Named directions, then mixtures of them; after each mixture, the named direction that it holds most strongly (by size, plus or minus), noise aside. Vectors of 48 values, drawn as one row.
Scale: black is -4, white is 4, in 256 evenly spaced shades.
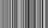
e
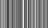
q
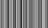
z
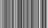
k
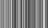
e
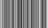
k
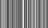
q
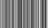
k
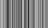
q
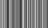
q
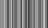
e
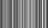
k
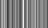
q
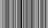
k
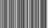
k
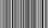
e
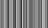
z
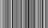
e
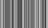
k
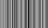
e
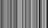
k
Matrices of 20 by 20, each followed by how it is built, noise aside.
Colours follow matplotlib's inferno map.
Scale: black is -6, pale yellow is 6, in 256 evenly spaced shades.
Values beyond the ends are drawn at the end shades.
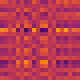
low rank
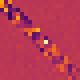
banded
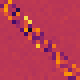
banded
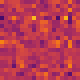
low rank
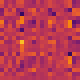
low rank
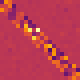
banded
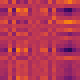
low rank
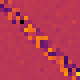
banded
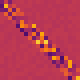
banded
